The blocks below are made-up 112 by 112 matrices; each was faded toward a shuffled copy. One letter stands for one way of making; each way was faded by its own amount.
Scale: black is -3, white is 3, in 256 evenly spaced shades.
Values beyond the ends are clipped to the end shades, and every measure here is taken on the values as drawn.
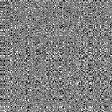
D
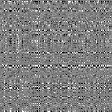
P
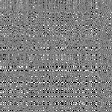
P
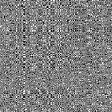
D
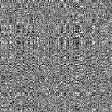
D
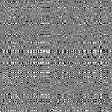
P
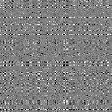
P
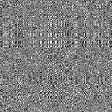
D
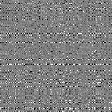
P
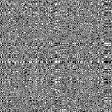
D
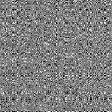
D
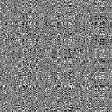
D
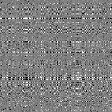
P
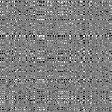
P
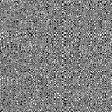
D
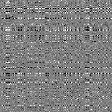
P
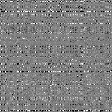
P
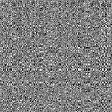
D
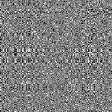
D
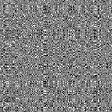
D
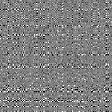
P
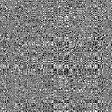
D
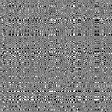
P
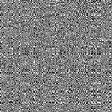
D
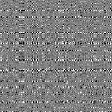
P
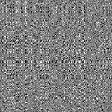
D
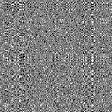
D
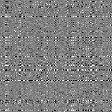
P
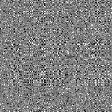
D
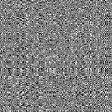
D
